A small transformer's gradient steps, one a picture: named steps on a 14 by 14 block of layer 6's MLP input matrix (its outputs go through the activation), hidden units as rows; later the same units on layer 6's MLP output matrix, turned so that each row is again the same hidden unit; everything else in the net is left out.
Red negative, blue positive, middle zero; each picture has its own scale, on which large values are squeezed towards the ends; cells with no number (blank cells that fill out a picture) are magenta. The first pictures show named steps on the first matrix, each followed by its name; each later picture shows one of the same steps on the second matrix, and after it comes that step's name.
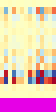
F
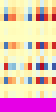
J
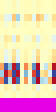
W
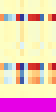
J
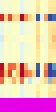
W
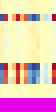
F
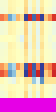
W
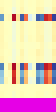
F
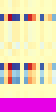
J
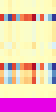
J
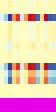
J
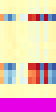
F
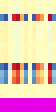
F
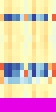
W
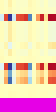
J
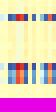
F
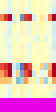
W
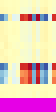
F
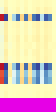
F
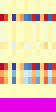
J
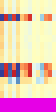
W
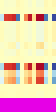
J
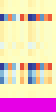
J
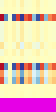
J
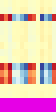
F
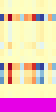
J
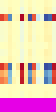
F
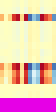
F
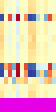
W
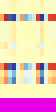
J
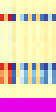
F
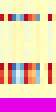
F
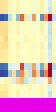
W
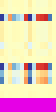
J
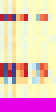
W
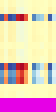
F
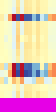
W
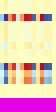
J
